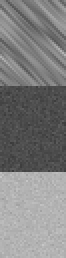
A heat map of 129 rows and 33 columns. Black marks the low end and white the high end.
It is made of 3 by 1 panels. Panel 1,1: middling, slanting down to the right. Panel 2,1: low, fine-grained, faint in contrast. Panel 3,1: high, fine-grained, faint in contrast.
